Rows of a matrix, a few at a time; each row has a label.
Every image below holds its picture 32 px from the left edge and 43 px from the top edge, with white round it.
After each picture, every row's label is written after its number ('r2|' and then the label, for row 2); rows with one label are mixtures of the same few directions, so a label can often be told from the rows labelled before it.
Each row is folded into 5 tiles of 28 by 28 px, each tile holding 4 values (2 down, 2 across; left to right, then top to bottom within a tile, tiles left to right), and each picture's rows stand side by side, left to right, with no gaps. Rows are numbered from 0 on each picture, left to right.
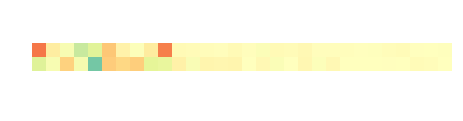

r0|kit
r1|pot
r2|pot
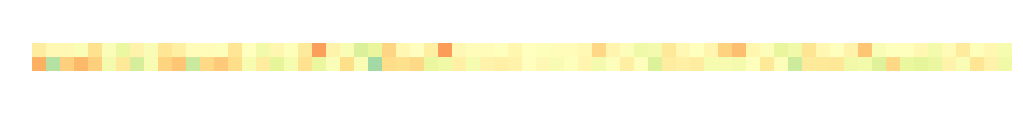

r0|pot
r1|pot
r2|kit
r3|pot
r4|kit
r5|kit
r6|pot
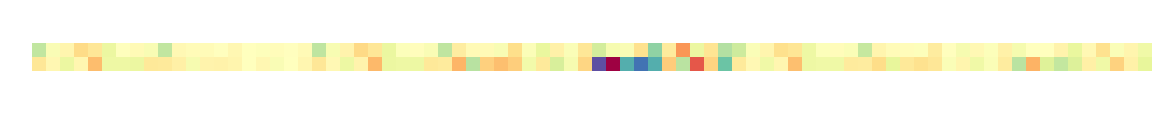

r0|kit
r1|pot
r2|kit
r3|pot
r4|pot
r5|kit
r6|pot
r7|pot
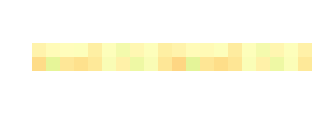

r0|pot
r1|pot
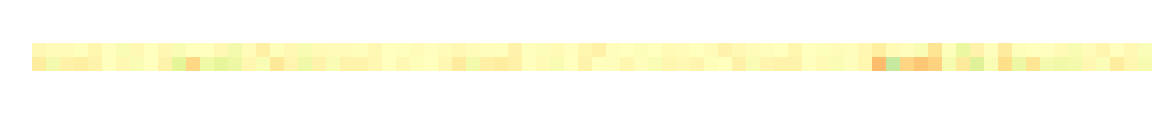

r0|pot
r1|pot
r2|pot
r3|pot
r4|kit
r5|pot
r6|pot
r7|pot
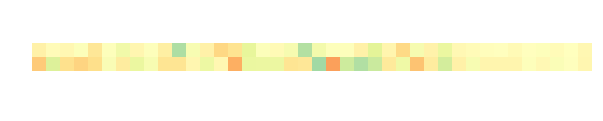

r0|pot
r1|kit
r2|pot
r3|pot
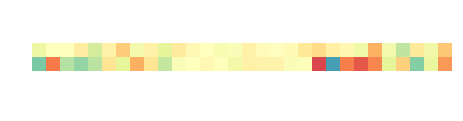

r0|pot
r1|kit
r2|pot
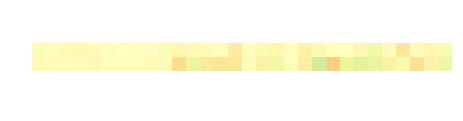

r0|kit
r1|pot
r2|pot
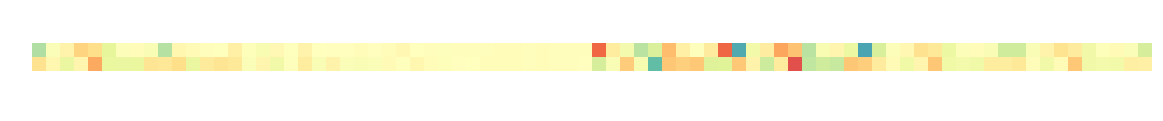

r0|kit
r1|pot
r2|pot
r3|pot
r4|kit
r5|kit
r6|kit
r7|kit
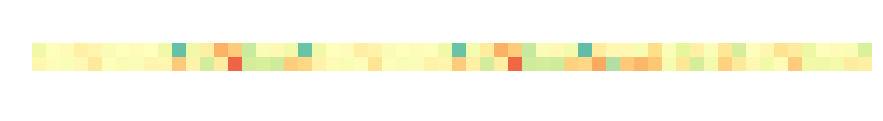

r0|kit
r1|kit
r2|kit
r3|kit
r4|pot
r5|kit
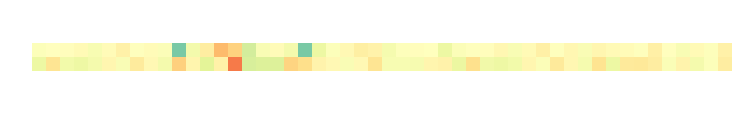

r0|pot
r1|kit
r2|kit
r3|pot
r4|pot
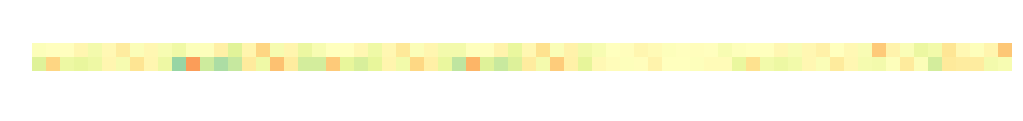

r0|pot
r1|pot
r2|pot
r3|pot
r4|kit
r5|pot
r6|kit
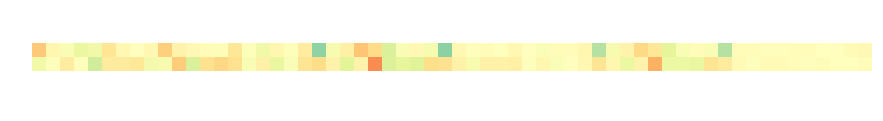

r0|kit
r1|pot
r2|kit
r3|pot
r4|kit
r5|pot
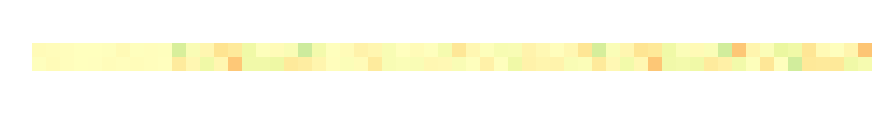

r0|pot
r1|kit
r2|kit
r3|kit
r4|kit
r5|kit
